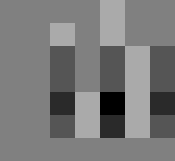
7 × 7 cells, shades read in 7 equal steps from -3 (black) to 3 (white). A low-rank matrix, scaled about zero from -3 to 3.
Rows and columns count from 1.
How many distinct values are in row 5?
4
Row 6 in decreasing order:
1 1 0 0 -1 -1 -2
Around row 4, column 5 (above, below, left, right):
-1 -3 0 1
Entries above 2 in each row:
0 0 0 0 0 0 0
